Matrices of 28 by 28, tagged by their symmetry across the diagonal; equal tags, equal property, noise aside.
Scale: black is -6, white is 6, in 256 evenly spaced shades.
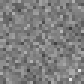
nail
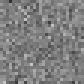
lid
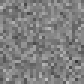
lid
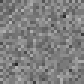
nail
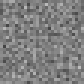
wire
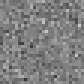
wire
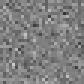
wire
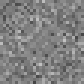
nail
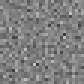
wire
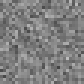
wire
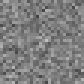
lid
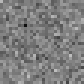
nail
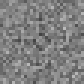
nail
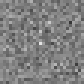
lid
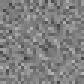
nail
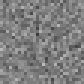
lid
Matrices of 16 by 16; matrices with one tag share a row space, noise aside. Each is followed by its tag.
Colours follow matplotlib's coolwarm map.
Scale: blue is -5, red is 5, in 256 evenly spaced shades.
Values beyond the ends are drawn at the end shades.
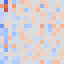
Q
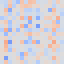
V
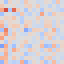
Q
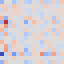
Q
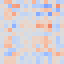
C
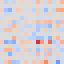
C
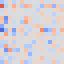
Q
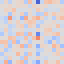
V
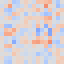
C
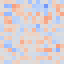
C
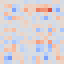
C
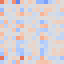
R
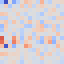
Q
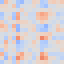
R
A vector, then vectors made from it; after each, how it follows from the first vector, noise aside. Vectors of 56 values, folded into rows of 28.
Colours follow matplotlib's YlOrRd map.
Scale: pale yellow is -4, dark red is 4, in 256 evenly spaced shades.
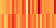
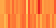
shrunk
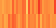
shrunk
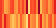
sign-scrambled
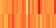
shrunk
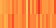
shrunk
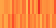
shrunk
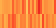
shrunk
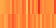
shrunk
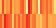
sign-scrambled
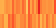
shrunk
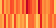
sign-scrambled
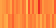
shrunk
